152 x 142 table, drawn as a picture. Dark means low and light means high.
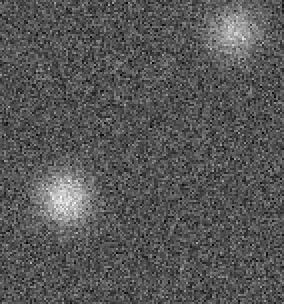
The halves do not mirror each other. No row or column stands out. There is no seam. Two bumps rise from the field.
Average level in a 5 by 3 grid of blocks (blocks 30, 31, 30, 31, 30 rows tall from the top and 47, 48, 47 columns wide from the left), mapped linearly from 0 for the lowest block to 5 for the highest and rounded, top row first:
0 0 4 / 0 0 0 / 1 0 0 / 5 0 0 / 0 0 0
